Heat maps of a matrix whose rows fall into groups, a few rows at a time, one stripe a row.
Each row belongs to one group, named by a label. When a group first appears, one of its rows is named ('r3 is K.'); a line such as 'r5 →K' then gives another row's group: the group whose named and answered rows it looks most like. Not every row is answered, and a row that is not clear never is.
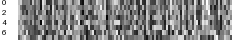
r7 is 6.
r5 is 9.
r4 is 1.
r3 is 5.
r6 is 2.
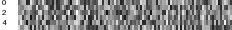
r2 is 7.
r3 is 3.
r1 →3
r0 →6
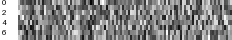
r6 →9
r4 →6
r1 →3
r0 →9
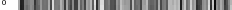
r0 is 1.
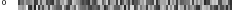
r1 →3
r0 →6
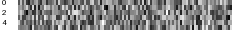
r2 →9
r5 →1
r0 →2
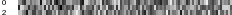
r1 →6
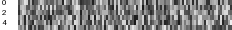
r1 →6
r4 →2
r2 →6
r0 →6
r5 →3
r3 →2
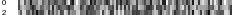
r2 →6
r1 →6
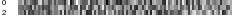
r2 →2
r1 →1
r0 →7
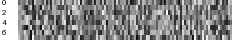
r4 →3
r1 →9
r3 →3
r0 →2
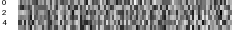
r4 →2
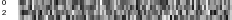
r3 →3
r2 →9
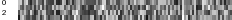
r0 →3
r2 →6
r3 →2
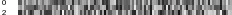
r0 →7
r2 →2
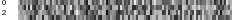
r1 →2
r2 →5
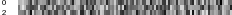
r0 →5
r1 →6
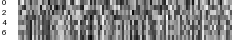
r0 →7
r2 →6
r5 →5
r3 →9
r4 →1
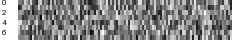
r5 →3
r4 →3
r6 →9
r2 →2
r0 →6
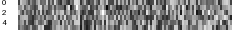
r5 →2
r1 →7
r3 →6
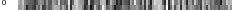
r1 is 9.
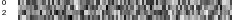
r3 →6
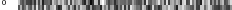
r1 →3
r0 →9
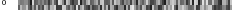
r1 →3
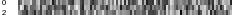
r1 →7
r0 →6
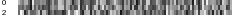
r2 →7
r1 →1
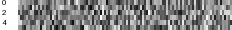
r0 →5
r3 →9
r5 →7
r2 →2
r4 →3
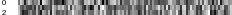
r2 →9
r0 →7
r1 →9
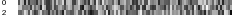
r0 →2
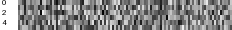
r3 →1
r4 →2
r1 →2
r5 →6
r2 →7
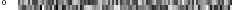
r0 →6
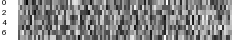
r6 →7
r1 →9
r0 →9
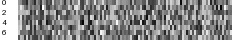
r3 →2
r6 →9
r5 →3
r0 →1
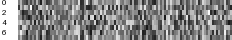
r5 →6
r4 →3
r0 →1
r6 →5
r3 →2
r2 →9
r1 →6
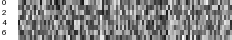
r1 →6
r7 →7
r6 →1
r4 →6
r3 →7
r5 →6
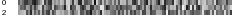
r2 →5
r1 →7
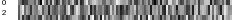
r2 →7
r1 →7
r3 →2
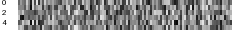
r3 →9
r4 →3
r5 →9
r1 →7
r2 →9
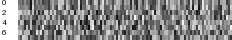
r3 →9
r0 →1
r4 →2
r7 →6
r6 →3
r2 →3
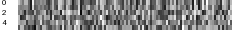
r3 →7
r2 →2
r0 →5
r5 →2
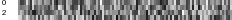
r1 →1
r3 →3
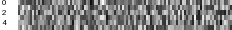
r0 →9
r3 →5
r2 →3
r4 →5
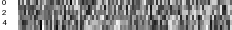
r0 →6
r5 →1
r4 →1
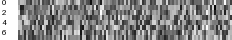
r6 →2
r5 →5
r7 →2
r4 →3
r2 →9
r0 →5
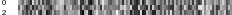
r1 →2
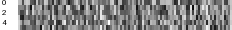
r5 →9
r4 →3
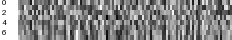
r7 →5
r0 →1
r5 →7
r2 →3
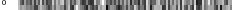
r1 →5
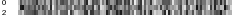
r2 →9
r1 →9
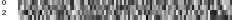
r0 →6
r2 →9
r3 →3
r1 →7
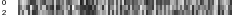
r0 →6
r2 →6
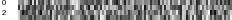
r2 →9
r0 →3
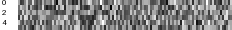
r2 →7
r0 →1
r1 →2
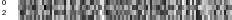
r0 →7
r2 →7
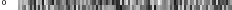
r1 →3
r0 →3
